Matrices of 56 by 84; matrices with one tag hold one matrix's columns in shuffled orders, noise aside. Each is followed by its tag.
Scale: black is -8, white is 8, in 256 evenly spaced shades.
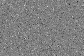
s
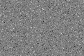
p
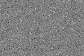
p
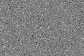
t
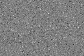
t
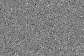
s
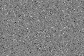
p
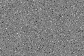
p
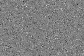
s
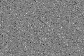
t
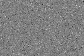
s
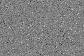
t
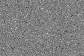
p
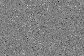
s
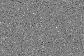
t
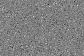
s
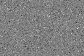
p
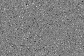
s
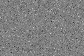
p
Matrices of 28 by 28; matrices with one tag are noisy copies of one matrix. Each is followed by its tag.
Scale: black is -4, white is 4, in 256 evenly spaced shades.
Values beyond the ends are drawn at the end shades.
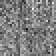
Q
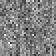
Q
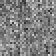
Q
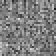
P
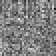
P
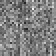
Q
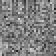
P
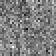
Q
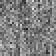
Q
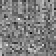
P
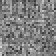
P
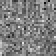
P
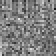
P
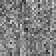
Q
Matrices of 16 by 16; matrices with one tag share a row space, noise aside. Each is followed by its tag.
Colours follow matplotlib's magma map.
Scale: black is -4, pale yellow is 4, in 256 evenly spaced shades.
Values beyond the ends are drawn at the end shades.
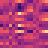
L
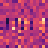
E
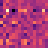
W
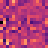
W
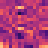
L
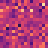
E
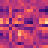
L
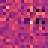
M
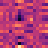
L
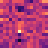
L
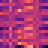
L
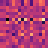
E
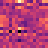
L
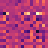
M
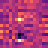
L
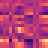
L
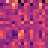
E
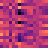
L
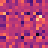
M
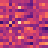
L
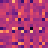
E
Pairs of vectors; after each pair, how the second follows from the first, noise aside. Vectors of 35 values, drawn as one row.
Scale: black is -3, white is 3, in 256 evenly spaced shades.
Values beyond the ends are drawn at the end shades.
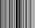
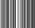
negated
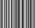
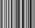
copied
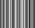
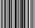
negated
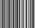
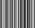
negated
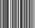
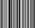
negated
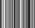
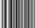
shuffled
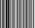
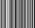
negated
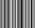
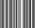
negated
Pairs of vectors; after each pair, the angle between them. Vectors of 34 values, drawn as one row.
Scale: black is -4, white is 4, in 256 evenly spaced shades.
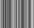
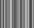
orthogonal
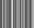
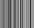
partly aligned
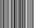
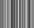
partly aligned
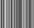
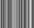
orthogonal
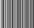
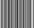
orthogonal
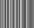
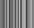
nearly opposite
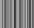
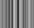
partly opposed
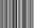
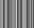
nearly opposite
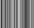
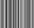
orthogonal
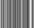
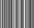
partly opposed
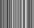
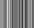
nearly opposite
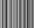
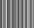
nearly opposite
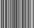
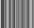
partly aligned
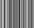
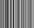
orthogonal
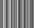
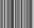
orthogonal
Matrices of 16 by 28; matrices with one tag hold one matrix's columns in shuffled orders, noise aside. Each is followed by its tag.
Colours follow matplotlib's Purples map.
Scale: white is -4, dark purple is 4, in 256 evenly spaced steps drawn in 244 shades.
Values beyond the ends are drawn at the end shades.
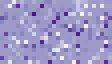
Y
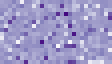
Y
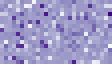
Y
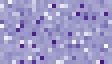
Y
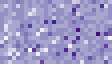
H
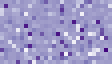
H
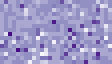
H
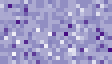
H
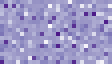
Y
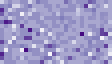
H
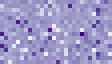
H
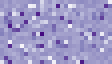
Y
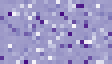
Y
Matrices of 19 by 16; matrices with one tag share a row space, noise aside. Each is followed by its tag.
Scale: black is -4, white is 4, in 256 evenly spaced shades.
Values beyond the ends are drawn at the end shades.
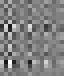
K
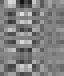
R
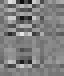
R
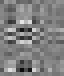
R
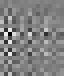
K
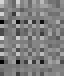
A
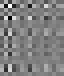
K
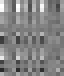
A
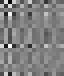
K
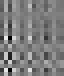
K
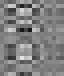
R
